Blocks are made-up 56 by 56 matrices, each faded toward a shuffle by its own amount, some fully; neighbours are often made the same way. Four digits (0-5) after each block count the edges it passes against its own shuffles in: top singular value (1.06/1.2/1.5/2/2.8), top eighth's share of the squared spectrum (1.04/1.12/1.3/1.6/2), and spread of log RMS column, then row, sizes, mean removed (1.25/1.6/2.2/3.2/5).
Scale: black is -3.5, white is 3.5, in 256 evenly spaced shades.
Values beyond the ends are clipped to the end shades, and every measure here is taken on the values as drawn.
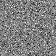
0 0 0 0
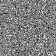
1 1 0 1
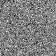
0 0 0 0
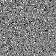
0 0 0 0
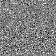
0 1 0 2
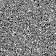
0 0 0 0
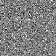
0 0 0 0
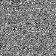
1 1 0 3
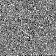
0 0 0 0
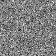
0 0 0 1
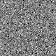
0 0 0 1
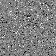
2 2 0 0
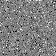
1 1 0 0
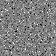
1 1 0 0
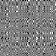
4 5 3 3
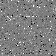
2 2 0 1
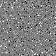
1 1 0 1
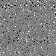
3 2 0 1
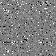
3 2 0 1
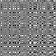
5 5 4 4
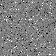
1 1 0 0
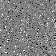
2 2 0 0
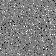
0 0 0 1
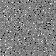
2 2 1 0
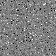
0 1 0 0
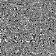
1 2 2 2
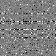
4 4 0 3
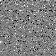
3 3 0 1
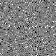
3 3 1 1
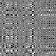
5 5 3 3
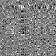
4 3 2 2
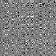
4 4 3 3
